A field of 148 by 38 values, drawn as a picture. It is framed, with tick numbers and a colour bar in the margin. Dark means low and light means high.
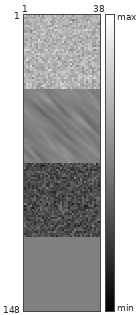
The table splits into 4 rows of 1 panel. Panel 1,1: high, fine-grained. Panel 2,1: middling, slanting down to the right, faint in contrast. Panel 3,1: low, fine-grained. Panel 4,1: middling, flat.
